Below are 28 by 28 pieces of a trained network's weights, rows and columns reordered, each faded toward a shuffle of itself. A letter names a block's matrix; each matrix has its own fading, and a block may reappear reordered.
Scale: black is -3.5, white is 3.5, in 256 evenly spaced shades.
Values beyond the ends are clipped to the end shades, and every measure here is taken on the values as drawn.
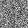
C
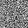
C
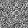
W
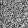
C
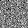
C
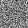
C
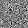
C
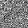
W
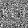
W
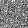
W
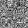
W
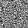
W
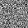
W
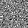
C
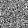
C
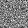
W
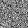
C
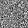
C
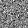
C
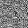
W
